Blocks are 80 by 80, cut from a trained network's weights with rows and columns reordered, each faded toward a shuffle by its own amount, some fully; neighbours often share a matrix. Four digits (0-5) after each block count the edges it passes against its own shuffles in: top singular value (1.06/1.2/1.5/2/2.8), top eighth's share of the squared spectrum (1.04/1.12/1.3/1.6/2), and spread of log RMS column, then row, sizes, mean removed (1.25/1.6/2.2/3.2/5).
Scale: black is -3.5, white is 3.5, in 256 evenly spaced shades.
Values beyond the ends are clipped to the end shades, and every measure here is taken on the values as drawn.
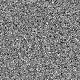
0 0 0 0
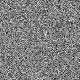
2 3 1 1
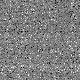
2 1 1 0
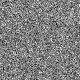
0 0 0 0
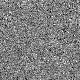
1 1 0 0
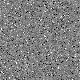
0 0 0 0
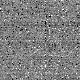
2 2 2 0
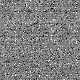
2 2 1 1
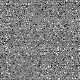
2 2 1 0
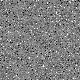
0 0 0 0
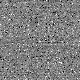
1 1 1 0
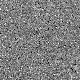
0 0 0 0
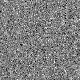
1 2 0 0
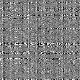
4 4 1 4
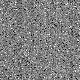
1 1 0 1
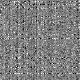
3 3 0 3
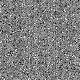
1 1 0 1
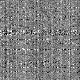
4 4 1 3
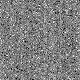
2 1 0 0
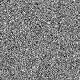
2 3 0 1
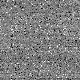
2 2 1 1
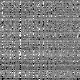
4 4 4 1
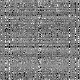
4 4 4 1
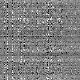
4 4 4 1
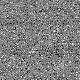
2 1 1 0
